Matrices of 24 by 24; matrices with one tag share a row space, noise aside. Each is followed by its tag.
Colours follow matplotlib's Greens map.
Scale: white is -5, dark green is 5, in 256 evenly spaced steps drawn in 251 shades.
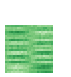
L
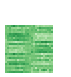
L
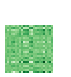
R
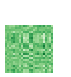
R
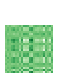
R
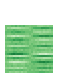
L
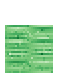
L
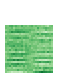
L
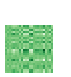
R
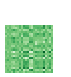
R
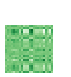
R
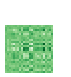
R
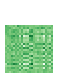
R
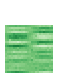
L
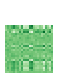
R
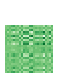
R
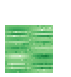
L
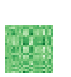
R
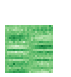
L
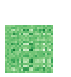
R
